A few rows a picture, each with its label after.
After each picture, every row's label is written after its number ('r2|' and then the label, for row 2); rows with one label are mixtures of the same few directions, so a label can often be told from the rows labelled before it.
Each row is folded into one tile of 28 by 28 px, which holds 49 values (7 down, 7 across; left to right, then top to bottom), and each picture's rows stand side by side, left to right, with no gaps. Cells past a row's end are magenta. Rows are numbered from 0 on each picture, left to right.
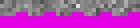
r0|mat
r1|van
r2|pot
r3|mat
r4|mat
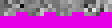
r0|pot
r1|mat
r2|van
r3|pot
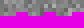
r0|van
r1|mat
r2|mat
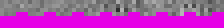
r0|pot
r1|mat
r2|pot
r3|pot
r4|van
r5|van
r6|mat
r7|van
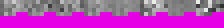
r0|van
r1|pot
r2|van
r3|van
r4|van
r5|van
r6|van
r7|mat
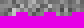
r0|mat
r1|pot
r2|van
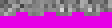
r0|pot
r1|mat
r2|van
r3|van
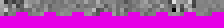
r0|van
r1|pot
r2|pot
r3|mat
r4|van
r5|pot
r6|van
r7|mat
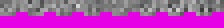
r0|pot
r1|mat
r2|pot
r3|van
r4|mat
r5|pot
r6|pot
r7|van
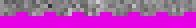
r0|van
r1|pot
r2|mat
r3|van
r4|pot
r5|van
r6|van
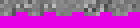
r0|mat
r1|mat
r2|pot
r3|pot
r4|pot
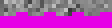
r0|van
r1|mat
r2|mat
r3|pot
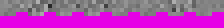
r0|pot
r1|pot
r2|pot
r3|pot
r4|mat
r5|pot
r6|van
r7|mat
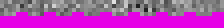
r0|pot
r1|mat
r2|pot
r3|pot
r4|mat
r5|van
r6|van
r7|van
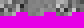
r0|pot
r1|mat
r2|pot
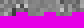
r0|mat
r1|mat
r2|van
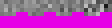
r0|van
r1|pot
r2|van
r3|pot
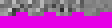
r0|mat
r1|mat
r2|van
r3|mat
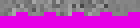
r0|mat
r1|van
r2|mat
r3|pot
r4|van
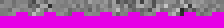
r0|mat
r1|pot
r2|mat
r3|van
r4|van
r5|mat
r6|mat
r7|pot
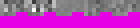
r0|van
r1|van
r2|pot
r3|van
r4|pot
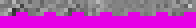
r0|mat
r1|mat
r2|mat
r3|van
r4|mat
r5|mat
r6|pot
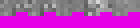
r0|mat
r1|mat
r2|van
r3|van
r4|van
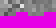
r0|pot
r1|van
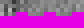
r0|van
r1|pot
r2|pot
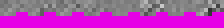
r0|pot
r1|mat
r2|pot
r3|pot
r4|pot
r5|pot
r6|van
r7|mat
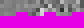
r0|mat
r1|mat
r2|van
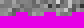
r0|mat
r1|pot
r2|mat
